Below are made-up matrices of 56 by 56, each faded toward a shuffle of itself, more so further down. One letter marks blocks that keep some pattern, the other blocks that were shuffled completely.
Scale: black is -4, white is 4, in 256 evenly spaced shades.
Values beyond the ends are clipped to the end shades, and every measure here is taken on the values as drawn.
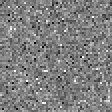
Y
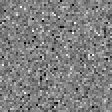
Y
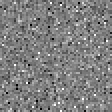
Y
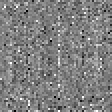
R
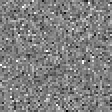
Y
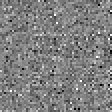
R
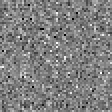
R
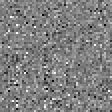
R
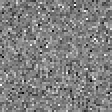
Y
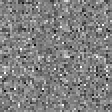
R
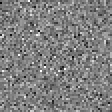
Y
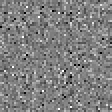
R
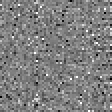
R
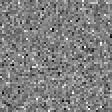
Y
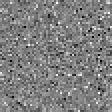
R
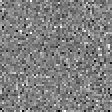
R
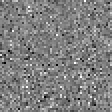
R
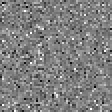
R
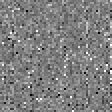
R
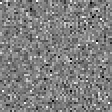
R
